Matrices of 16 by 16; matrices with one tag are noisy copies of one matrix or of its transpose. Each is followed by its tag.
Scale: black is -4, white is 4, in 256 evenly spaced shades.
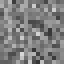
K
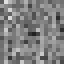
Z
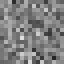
K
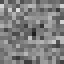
Z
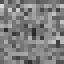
Z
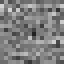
Z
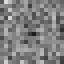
Z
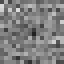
Z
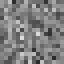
K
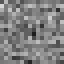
Z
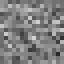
K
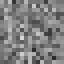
K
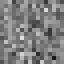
K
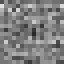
Z
